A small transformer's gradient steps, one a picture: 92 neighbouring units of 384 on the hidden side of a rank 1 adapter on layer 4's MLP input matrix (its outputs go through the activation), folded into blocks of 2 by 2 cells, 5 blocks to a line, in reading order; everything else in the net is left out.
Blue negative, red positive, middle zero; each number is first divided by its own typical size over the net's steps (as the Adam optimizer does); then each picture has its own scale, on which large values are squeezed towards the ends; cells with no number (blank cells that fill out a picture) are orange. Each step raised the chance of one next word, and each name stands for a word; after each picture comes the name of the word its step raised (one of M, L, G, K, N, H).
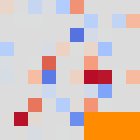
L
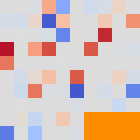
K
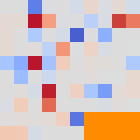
L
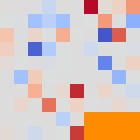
K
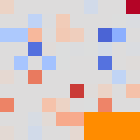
K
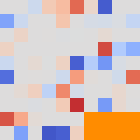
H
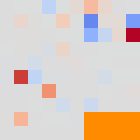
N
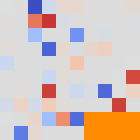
L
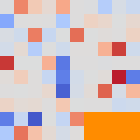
L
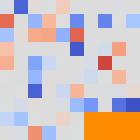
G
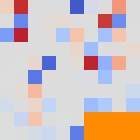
L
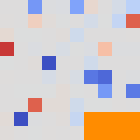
N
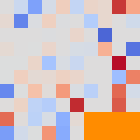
H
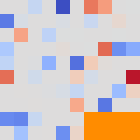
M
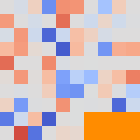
H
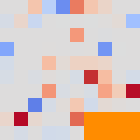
N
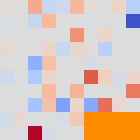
N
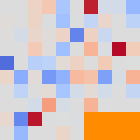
M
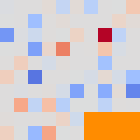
K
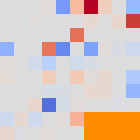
M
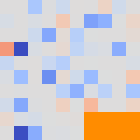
K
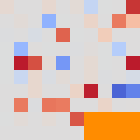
G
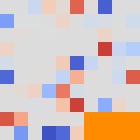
H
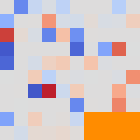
L
